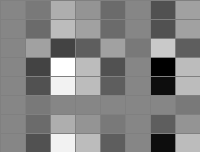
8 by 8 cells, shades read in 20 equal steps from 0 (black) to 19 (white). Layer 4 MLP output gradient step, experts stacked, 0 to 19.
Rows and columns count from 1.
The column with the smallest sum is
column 7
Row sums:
79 80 77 78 80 78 79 80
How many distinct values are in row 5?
6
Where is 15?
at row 3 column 7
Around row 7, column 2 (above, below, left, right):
9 6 10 13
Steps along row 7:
down up down down up down up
